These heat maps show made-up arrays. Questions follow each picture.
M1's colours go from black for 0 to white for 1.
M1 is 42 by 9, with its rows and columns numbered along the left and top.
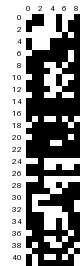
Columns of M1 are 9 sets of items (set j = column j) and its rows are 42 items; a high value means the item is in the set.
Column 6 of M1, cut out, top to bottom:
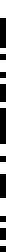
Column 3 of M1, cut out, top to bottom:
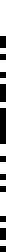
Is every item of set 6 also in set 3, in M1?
yes
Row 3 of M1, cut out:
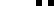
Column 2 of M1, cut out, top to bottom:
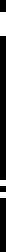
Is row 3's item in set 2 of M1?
yes
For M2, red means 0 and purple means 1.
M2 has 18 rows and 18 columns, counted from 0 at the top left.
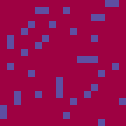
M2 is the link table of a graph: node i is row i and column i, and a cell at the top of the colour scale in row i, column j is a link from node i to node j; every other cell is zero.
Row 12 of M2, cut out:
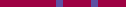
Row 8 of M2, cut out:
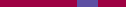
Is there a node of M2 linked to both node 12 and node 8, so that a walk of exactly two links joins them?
yes
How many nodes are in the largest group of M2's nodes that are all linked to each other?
3
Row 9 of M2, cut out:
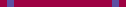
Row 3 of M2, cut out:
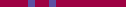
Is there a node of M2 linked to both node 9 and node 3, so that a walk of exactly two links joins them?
no
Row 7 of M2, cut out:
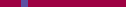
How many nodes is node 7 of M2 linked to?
1
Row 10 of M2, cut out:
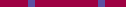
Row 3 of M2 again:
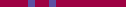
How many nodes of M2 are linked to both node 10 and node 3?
1
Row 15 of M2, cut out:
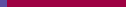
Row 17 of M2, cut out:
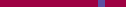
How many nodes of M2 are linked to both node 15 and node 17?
0
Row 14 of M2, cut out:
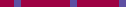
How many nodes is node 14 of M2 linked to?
3
